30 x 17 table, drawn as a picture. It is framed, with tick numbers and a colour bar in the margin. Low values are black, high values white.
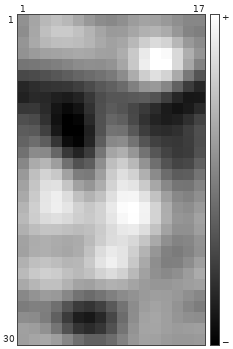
Ninth with the lowest average: top left. Ninth with the highest average: centre. Seam: none. Calmest part: bottom right. Odd rows or columns: none. Lone odd cells: none.
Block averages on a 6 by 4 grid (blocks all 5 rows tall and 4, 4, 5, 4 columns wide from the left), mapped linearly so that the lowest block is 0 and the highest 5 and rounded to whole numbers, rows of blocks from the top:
3343 | 0020 | 2121 | 4453 | 4443 | 3123
